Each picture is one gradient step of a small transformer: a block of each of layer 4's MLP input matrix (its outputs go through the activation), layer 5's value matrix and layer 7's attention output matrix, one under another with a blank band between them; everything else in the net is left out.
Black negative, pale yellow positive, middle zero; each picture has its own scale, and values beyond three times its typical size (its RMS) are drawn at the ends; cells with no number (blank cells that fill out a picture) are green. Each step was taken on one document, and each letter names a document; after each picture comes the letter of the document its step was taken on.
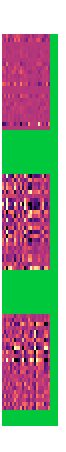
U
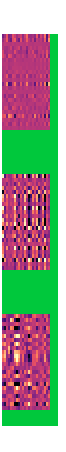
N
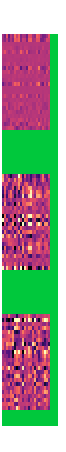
U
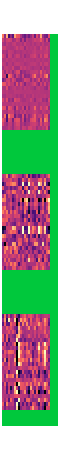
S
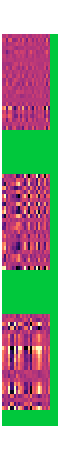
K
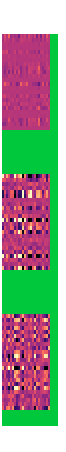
U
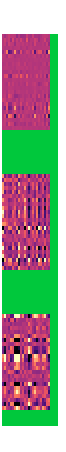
N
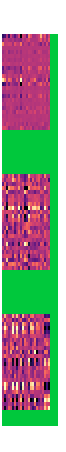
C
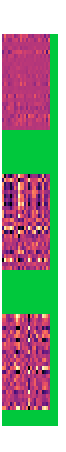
N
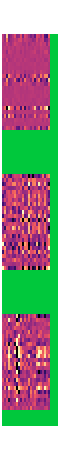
S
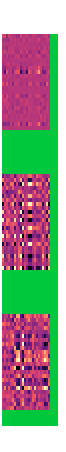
U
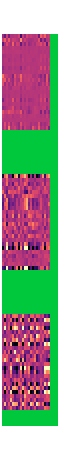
C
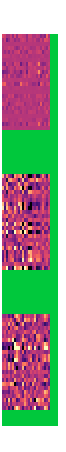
U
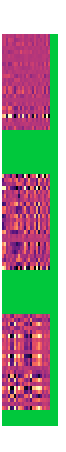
K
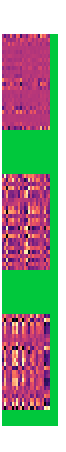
C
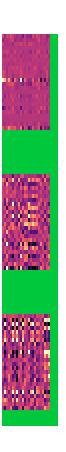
C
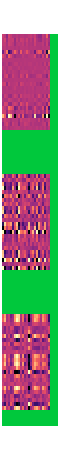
N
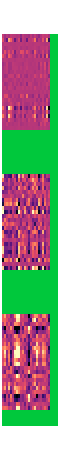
N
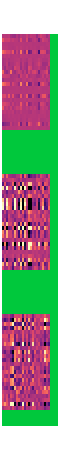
U
